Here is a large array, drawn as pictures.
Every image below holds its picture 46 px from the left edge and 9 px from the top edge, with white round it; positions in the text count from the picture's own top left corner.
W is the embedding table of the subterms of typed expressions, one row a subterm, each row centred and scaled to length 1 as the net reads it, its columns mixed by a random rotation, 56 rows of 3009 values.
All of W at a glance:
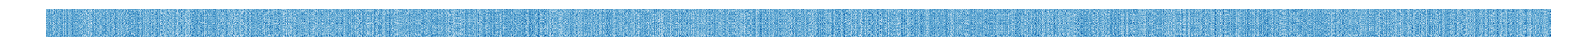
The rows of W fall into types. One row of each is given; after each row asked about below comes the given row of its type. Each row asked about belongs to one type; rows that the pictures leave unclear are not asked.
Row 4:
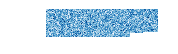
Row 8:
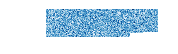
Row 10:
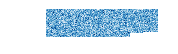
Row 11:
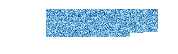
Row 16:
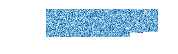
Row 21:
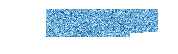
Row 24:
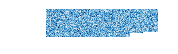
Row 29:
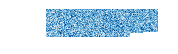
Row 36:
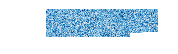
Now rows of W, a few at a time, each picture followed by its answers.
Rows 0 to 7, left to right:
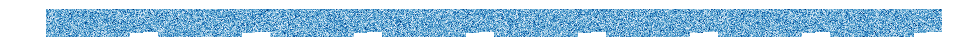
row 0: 8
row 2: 29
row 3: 4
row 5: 16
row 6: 8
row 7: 21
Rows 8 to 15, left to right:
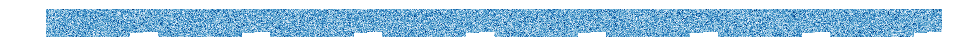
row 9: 36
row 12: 29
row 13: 24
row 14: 36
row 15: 11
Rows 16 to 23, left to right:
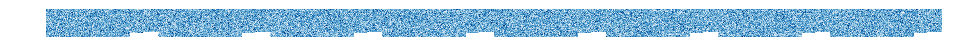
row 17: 29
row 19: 11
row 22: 29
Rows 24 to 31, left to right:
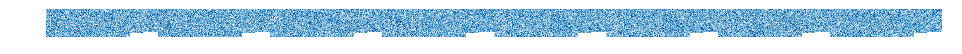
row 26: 8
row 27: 4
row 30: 21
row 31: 11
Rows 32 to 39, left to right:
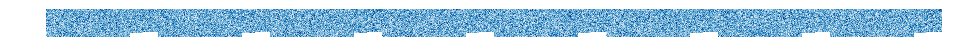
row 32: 29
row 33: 16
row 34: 4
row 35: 11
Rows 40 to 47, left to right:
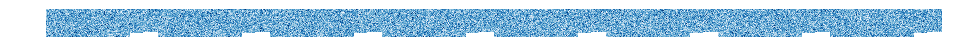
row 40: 11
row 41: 8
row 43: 21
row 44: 11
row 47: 16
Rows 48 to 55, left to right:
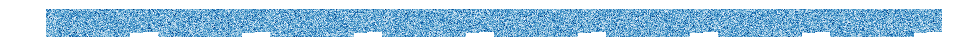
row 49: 29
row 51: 8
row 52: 24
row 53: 24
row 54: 10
